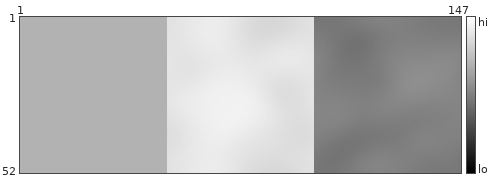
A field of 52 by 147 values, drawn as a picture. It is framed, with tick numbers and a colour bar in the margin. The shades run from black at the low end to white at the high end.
It is made of 1 by 3 panels. Panel 1,1: high, flat. Panel 1,2: very high, smooth, faint in contrast. Panel 1,3: middling, smooth, faint in contrast.
